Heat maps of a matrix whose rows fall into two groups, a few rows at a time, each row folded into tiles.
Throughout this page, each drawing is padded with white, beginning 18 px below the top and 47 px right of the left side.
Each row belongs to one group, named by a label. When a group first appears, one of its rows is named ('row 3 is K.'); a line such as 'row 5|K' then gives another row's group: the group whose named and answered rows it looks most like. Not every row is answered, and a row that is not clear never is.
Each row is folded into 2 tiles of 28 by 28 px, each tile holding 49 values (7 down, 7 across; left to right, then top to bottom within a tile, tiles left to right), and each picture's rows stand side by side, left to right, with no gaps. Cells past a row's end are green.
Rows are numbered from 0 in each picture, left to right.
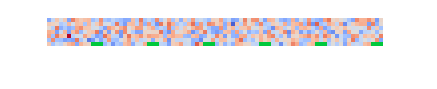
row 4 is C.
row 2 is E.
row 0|E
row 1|C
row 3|C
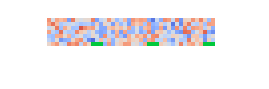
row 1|C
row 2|E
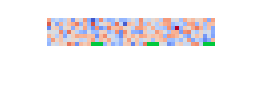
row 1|C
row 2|E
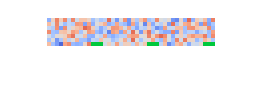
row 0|E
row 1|C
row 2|C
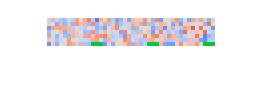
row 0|C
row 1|C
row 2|E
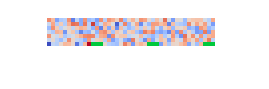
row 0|C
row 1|E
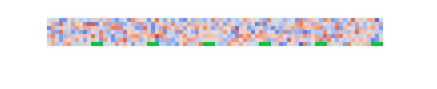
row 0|C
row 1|C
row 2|C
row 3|C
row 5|E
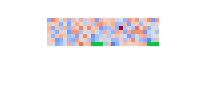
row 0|E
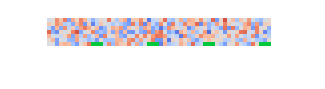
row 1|C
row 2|C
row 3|E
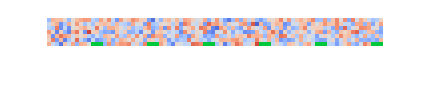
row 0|E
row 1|C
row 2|E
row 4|E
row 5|E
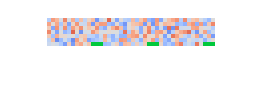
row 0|E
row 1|C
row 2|E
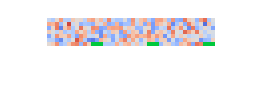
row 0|E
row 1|C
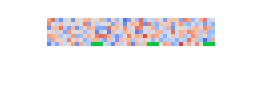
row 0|C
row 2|E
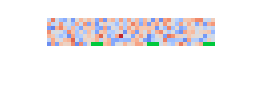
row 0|C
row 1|E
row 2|E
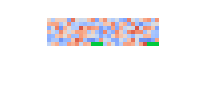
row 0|E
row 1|E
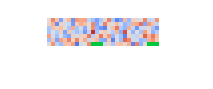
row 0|C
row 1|C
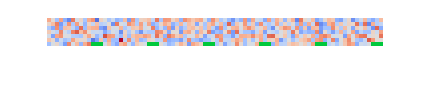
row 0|E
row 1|C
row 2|E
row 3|C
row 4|C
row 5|C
